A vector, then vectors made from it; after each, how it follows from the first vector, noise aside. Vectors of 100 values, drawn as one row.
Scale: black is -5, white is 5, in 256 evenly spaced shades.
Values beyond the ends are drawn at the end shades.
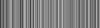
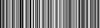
scaled up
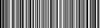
scaled up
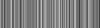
reversed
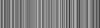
reversed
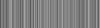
shrunk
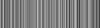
reversed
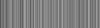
shrunk
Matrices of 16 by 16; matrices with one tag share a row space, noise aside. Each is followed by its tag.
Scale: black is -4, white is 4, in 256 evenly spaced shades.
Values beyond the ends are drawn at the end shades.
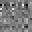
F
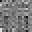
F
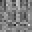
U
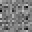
F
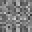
U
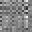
F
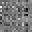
F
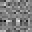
U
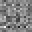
U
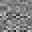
U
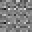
U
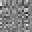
F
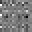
F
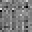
F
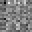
U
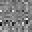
F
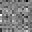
F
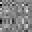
F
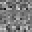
U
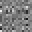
F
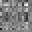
F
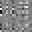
F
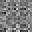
U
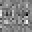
F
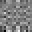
U
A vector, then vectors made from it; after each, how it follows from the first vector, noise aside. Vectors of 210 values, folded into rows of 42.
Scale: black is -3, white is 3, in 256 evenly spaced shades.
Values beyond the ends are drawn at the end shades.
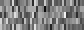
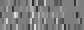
partly zeroed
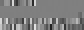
partly zeroed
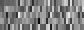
reversed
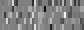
partly zeroed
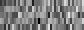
reversed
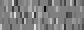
partly zeroed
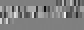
partly zeroed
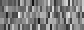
reversed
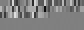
partly zeroed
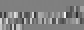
partly zeroed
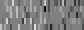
partly zeroed
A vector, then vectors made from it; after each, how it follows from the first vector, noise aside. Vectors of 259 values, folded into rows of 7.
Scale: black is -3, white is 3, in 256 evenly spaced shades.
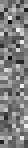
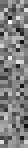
negated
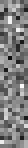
sign-scrambled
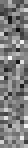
sign-scrambled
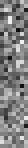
sign-scrambled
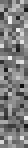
sign-scrambled
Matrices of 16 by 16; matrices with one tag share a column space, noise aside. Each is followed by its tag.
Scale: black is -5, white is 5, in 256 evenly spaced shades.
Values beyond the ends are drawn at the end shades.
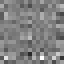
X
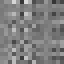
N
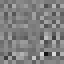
X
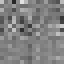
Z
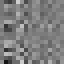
N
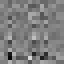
X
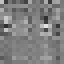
Z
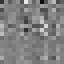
Z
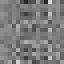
N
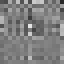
Z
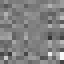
X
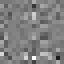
X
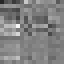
Z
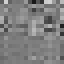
Z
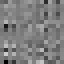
N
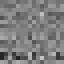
X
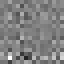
X
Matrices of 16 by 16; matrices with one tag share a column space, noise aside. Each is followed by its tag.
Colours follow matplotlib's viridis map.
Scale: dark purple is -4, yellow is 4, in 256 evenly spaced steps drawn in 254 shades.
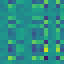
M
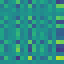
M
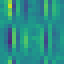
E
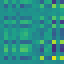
M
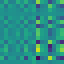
M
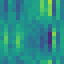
E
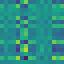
M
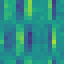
E
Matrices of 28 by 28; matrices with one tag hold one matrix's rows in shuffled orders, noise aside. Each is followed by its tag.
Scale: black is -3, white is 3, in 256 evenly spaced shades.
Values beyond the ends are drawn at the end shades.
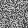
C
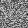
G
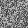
C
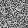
C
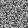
G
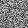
C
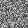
C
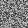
G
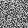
C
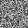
G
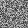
C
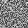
C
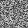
G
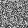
C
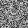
G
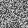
G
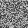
G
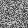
C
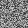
G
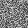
C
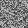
G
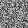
C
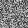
C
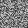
G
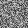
C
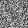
C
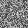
C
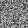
G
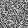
C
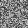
G
